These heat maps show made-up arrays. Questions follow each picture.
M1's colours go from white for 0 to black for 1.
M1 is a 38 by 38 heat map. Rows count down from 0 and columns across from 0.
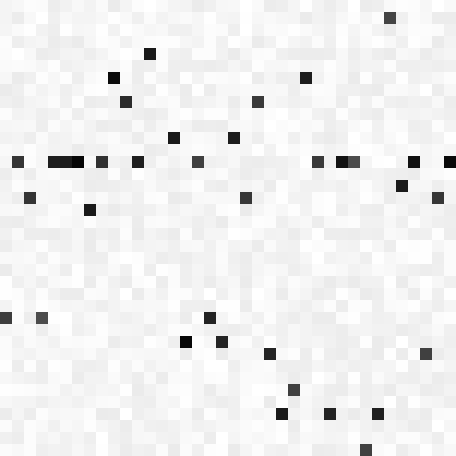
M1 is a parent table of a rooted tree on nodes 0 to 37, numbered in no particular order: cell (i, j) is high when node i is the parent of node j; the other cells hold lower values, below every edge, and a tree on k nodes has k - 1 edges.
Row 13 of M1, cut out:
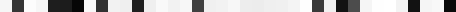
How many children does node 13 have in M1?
12
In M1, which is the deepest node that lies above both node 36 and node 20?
16
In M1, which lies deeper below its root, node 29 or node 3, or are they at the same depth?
node 3
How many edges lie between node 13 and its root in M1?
0
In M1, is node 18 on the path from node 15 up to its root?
no
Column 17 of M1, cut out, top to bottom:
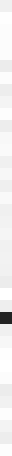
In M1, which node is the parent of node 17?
26
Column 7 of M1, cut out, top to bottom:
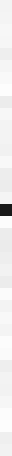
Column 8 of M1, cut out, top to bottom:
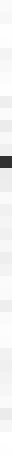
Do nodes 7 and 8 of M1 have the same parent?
no
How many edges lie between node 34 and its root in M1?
1
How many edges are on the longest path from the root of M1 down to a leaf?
3
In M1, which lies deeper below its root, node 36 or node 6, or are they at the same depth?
node 36
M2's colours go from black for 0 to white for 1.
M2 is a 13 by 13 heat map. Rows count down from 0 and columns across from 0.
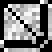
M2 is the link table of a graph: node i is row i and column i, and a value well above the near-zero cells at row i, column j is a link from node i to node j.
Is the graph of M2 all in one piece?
yes
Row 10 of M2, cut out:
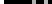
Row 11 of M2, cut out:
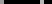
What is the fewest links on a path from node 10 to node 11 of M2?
1
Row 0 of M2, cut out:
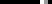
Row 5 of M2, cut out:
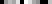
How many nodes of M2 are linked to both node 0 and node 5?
0
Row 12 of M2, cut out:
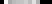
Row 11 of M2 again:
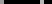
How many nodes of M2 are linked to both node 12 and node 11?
0
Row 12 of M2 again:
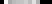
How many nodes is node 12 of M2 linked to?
9
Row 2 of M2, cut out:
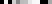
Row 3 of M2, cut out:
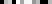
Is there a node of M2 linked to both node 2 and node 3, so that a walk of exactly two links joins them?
yes
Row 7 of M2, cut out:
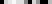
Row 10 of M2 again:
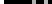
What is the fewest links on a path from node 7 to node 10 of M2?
2
